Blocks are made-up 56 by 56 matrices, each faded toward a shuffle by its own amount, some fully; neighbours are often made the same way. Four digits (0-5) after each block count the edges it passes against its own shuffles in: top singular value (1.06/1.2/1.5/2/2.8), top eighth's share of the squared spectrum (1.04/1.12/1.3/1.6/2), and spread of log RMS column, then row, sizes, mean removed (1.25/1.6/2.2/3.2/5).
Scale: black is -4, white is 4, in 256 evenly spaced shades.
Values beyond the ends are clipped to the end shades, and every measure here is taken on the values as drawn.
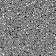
2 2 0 0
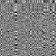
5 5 3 3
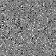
3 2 1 1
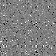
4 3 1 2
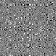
4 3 2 2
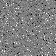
1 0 0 0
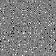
3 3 1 1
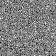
0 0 0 0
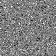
0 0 0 0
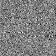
1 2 0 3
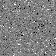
0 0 0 0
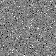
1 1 0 0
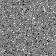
0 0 0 0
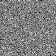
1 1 0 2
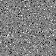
0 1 0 1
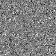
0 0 0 2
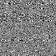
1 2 0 3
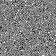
0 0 0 0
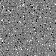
2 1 0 0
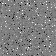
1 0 0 0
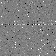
3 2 0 0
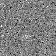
2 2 0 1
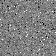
0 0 0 0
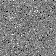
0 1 0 0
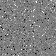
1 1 0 0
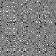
4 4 2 2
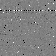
4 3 0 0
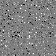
2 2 0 1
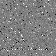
2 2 0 0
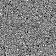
1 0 0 0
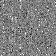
1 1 1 0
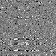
4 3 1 2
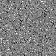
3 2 0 1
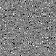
3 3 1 1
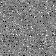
2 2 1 1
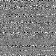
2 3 0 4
